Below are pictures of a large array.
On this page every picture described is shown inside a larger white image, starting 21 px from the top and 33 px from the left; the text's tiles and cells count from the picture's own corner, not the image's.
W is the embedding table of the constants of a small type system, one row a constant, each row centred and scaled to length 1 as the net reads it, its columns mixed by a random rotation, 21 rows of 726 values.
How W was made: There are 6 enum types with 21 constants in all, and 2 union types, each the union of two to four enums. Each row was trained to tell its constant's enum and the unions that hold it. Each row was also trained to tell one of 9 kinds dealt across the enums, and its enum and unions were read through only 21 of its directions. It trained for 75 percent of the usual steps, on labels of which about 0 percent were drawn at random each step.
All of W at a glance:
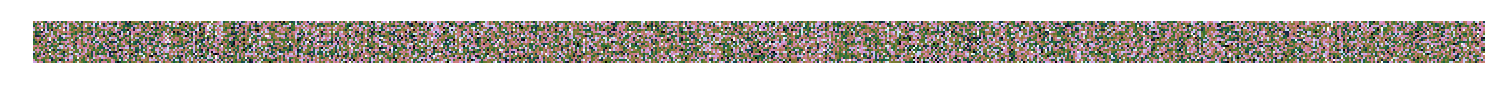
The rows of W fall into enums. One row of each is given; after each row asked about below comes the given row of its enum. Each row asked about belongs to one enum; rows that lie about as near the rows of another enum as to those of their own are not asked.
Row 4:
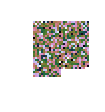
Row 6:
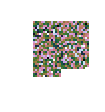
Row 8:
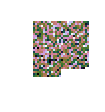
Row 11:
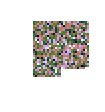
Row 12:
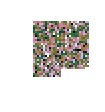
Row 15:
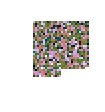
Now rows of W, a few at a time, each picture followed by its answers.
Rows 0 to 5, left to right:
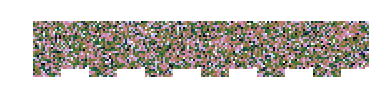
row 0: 8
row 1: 4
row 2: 4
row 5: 6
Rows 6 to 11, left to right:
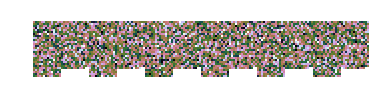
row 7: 4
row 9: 8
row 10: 4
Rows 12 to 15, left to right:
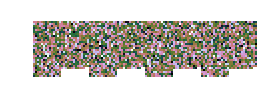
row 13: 15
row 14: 8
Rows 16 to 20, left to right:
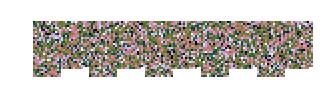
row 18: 12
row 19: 15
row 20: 12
